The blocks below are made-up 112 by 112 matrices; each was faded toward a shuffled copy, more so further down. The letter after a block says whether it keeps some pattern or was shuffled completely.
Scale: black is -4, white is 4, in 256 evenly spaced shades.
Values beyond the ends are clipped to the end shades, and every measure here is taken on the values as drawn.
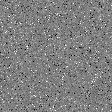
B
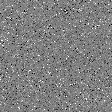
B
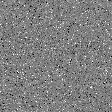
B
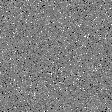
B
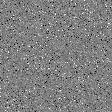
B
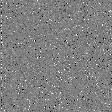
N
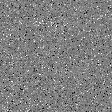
N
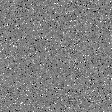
N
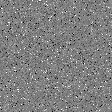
B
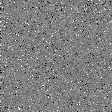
N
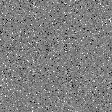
N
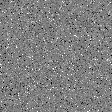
B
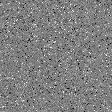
N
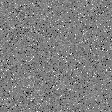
N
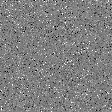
N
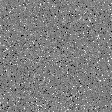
N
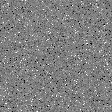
B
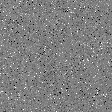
B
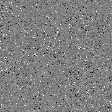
N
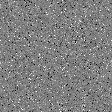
N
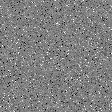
B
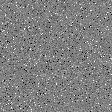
B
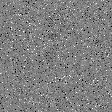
N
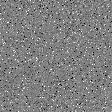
N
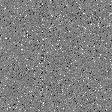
N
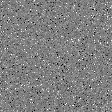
N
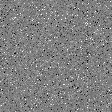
N
